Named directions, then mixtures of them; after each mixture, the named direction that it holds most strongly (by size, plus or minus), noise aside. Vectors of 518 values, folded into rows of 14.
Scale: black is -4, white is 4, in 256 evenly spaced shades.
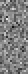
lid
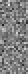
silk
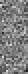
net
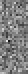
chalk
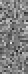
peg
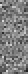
net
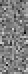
net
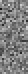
peg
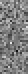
peg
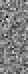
lid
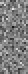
lid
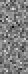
lid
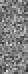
net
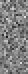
lid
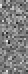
chalk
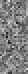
chalk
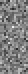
lid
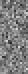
chalk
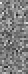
peg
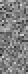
silk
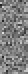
net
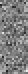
net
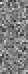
silk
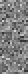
peg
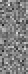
silk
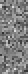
net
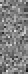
net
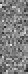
net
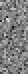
lid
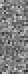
net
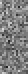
chalk
